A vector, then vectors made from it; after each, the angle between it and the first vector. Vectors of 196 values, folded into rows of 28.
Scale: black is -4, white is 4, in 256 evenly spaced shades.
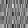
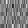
nearly opposite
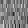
partly aligned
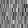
orthogonal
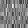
nearly parallel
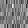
nearly parallel
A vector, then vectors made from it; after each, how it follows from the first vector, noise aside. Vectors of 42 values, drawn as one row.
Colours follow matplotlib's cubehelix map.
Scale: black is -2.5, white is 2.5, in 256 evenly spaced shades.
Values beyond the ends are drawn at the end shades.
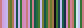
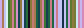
reversed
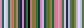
reversed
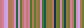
shrunk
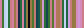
reversed
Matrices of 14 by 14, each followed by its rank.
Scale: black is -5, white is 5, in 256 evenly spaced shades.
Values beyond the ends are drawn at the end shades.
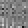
three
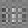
one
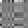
one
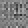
three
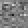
three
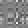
two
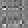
two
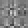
two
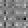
two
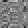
three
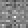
three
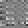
two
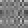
two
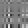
one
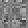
two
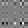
one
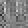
three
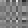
one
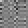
two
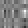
one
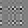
one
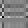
one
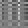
one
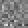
three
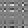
one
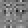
three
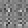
two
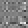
two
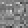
three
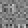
three
